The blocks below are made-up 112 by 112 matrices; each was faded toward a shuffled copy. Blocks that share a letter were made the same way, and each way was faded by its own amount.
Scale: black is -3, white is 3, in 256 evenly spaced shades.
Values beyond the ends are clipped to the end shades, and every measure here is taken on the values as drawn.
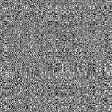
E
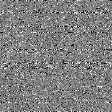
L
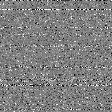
L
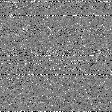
L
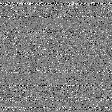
L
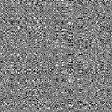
E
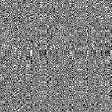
E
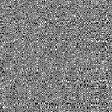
E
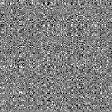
E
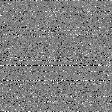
L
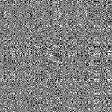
E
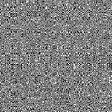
E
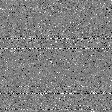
L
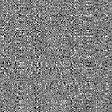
E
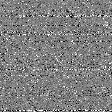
L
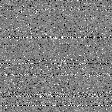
L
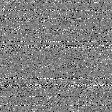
L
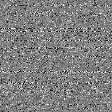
L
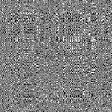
E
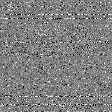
L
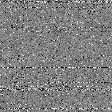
L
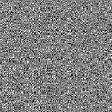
E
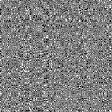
E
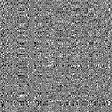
E
